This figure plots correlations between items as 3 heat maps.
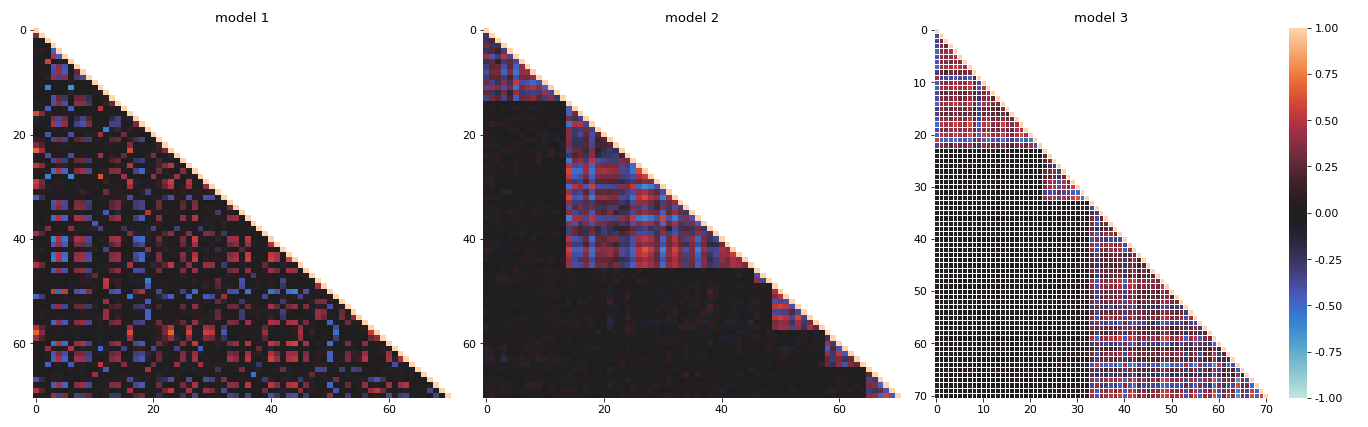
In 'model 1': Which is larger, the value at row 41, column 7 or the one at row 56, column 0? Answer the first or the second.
the first
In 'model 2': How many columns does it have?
71
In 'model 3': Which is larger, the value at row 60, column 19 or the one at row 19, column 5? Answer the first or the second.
the second
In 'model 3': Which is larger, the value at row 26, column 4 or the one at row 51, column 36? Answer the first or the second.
the second
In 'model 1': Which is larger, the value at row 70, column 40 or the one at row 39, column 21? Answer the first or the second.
the second
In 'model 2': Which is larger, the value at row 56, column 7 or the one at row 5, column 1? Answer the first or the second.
the first
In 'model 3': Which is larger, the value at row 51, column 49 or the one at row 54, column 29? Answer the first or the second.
the first
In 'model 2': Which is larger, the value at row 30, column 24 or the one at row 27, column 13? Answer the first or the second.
the first
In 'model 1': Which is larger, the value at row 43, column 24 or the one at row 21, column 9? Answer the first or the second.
the first
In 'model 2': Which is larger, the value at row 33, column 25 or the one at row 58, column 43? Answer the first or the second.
the second
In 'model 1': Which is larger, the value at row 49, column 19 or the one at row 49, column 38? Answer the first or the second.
the second
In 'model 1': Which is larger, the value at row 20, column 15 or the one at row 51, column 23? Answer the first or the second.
the first
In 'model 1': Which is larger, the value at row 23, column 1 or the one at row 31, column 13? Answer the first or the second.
the first
